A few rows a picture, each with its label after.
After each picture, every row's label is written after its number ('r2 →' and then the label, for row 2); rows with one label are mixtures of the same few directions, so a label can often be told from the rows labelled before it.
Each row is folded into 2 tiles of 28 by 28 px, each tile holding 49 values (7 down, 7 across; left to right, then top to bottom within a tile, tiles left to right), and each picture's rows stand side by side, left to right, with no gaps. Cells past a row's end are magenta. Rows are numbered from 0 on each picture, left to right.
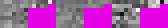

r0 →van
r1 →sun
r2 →van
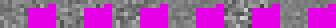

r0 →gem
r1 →gem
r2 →gem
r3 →gem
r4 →gem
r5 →gem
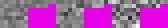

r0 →gem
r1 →van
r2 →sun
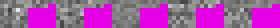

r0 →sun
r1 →gem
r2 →sun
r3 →van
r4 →sun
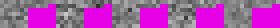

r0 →gem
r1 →van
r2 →sun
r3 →sun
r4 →van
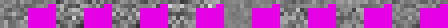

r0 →gem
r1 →sun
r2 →sun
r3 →van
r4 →van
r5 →sun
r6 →sun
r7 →sun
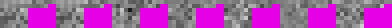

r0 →sun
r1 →sun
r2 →sun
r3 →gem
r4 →gem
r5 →van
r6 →sun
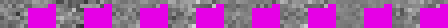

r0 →gem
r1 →sun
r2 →sun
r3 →sun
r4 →van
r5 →sun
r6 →gem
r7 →sun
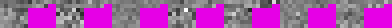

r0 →sun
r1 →sun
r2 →sun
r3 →sun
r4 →van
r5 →gem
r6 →van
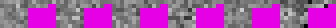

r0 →van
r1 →gem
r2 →gem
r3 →gem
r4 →sun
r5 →sun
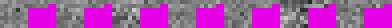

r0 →sun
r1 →sun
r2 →sun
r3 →van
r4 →gem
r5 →sun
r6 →gem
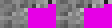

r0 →van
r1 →van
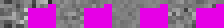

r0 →van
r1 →gem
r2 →gem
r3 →sun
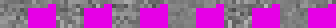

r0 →sun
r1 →gem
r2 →van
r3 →van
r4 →gem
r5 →van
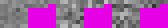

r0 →sun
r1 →van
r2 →van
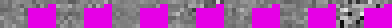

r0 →gem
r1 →van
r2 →sun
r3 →van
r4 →sun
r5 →van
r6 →gem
